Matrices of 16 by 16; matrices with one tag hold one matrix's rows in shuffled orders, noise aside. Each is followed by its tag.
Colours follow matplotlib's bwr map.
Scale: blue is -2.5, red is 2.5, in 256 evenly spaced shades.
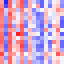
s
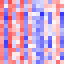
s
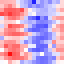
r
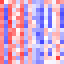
s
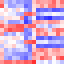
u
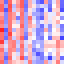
s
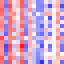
s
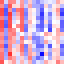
s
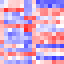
u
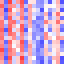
s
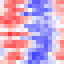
r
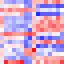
u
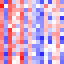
s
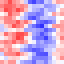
r
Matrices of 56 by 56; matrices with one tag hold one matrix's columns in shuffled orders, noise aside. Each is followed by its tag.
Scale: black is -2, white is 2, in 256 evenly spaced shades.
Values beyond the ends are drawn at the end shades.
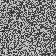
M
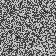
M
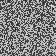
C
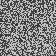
C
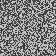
C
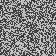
M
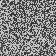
C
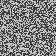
M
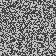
M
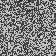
C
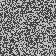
M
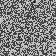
M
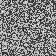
C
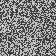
M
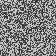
M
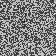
M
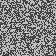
M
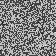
C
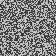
M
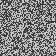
C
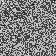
M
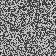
C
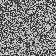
C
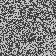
M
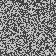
C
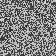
C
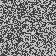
M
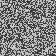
M
